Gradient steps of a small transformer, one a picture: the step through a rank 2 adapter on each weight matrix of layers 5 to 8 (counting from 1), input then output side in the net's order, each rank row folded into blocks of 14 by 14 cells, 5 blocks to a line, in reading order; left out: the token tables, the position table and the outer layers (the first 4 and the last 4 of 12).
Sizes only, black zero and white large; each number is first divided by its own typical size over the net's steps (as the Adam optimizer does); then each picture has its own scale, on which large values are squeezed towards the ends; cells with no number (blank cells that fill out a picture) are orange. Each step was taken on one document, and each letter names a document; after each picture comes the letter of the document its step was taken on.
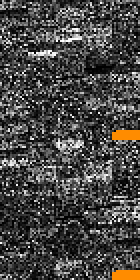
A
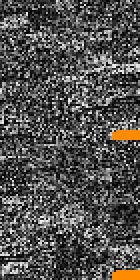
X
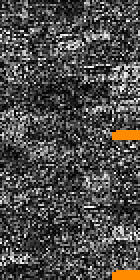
A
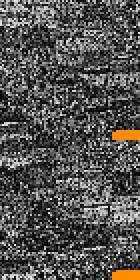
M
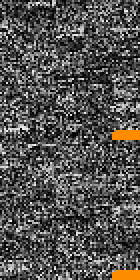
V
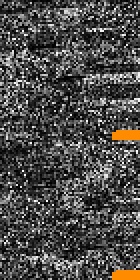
A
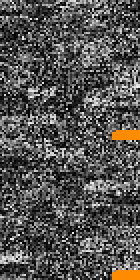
V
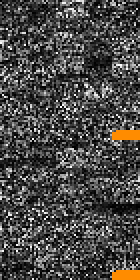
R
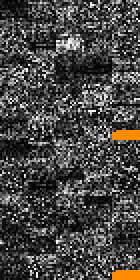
A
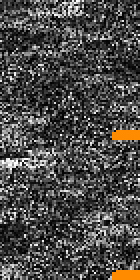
R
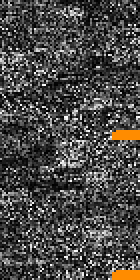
R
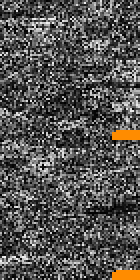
V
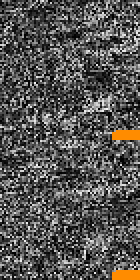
V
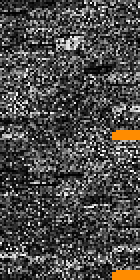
A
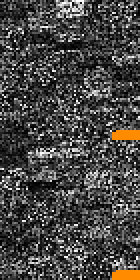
R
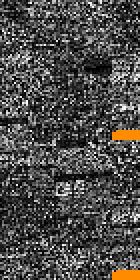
A
